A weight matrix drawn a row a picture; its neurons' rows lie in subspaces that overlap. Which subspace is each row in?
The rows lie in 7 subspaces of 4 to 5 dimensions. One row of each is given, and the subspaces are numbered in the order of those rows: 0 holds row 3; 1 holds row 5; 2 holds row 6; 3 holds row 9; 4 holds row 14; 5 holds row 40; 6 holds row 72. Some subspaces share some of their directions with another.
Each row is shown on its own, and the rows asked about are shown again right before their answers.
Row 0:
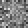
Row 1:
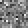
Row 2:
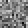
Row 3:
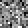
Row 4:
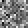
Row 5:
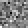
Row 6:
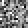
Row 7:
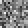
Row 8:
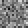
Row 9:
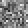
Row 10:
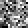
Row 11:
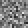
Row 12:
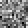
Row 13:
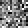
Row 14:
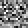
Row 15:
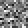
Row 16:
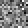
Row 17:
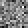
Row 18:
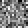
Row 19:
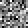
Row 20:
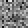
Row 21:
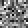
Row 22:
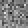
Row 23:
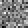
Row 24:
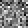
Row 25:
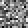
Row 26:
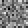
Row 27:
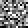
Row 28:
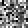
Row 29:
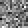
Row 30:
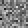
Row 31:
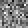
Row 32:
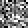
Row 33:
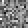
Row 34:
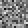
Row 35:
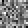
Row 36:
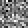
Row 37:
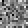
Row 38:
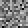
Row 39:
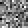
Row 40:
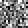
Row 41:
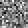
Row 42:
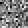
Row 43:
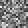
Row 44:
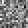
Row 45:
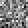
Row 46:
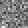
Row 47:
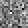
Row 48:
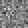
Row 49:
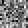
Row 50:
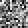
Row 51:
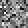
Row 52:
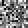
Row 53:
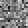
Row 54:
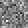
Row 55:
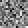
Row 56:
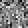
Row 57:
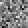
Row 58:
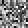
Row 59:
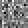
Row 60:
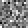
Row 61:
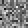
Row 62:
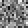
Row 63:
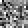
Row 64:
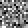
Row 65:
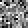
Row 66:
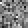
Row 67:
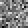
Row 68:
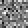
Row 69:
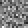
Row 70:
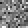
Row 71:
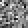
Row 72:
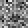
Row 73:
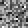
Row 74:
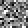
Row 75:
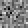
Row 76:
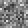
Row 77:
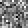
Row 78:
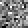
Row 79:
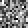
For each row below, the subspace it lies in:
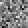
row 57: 4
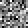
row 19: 6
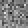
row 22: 2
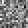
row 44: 6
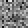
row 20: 6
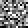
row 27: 4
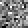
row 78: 2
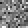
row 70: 6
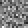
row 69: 0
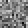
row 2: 6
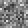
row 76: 3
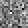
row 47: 0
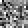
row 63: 1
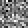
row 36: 6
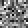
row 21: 1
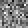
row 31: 2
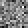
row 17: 5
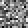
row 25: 0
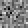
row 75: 1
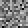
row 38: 3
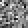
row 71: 2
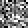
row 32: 6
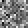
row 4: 4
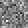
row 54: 3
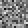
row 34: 0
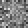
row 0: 4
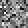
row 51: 4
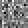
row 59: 2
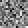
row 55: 4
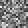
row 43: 4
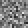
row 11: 0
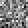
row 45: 6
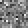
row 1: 5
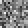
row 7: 1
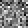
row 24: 0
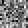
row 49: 6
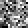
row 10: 6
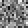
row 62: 0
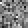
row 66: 3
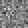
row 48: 1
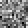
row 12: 6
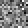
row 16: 5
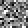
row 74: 0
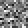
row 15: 0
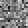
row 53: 0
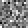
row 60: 1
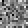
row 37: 3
